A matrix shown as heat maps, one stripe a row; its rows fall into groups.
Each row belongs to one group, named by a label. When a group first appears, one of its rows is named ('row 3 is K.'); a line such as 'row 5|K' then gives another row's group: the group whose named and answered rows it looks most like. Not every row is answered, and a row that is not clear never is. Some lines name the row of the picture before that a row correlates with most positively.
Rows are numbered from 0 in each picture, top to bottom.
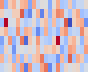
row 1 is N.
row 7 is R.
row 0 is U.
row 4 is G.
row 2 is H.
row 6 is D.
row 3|H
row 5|G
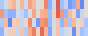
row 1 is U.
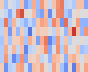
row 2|R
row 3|G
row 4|R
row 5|R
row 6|G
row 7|U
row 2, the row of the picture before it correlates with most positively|2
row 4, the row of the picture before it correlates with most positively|2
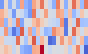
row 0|G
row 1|U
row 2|D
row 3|G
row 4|D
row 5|D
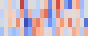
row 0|N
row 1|R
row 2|D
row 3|G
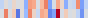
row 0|R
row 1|R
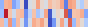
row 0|G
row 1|H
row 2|D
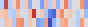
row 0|H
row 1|D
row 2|H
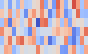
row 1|D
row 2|R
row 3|U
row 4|H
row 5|G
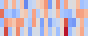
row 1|U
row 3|H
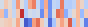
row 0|H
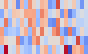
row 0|R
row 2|R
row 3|U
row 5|H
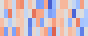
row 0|H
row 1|D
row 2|N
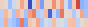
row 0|N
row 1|H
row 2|G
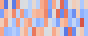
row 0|U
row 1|R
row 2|H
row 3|U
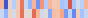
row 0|U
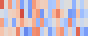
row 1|N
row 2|U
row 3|D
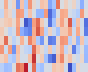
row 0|R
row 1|H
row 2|D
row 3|D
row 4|H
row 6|D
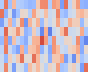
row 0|R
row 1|U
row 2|G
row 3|H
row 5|G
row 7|G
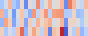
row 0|G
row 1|U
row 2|G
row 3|N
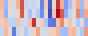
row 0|N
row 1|N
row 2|D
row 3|G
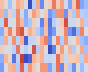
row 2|H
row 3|H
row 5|D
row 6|G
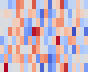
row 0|N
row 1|H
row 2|N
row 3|D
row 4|G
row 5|D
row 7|H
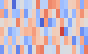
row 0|G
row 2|H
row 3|N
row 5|G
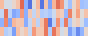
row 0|N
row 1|G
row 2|R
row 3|U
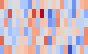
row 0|U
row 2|R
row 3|G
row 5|H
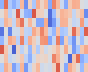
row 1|D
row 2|H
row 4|R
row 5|U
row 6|N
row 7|G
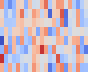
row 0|U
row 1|N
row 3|R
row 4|G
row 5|R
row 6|U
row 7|D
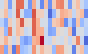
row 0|N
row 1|D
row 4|D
